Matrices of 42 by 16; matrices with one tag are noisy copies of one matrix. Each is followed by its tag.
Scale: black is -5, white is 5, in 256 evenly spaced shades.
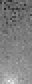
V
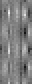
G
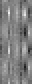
G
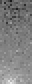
V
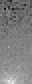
V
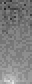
V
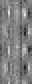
G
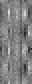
G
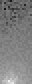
V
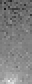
V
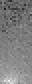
V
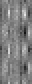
G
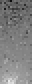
V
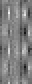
G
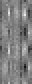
G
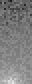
V
